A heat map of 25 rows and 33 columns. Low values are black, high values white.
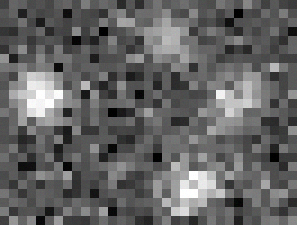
Bumps: four. Ninth with the highest average: middle left. Mirror symmetry: none. Seam: none. Slope: none.
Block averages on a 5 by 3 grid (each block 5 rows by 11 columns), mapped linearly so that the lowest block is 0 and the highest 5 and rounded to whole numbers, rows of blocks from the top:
031
322
514
122
133
